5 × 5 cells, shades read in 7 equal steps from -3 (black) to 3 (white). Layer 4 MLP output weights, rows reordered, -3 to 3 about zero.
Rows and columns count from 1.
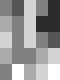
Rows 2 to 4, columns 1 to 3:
1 0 2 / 2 0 2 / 1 0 0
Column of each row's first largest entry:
3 3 1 5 2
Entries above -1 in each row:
3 3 4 5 5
